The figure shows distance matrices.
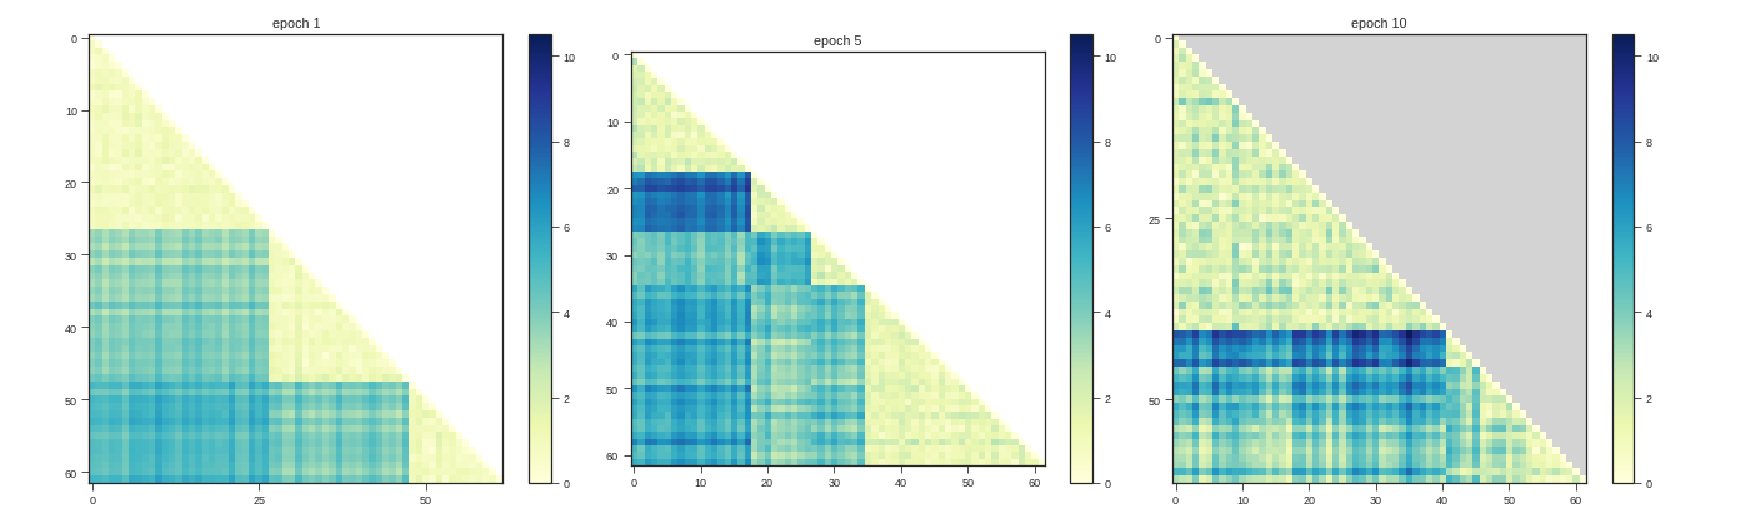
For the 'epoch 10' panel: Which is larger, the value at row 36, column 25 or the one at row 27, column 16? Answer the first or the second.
the second
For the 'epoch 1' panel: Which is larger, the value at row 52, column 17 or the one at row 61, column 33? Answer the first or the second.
the first
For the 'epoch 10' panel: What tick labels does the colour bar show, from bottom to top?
0, 2, 4, 6, 8, 10
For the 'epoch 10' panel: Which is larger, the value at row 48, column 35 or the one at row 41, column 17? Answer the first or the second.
the first
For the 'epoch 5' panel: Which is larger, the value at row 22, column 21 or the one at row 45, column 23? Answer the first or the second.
the second
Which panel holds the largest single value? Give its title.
epoch 10
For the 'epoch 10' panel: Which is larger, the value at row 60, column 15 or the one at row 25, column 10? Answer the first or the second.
the first
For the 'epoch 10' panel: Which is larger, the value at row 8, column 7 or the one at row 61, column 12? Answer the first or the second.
the second
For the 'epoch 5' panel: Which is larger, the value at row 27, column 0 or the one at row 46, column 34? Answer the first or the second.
the second
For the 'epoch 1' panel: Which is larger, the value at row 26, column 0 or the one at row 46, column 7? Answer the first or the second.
the second
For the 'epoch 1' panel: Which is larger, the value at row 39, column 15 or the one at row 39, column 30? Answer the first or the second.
the first
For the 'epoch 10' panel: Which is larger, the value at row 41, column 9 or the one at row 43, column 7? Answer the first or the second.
the first
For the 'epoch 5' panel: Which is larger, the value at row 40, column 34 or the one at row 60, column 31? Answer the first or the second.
the first
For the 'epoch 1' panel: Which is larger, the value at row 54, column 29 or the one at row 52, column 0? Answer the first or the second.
the second
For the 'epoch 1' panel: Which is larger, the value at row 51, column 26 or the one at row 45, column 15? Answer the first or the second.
the first
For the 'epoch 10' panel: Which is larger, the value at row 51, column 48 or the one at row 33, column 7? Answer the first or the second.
the first
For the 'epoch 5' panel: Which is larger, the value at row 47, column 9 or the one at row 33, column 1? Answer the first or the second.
the first
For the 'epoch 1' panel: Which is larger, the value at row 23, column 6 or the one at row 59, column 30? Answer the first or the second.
the second
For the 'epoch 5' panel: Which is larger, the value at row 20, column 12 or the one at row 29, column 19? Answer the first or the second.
the first
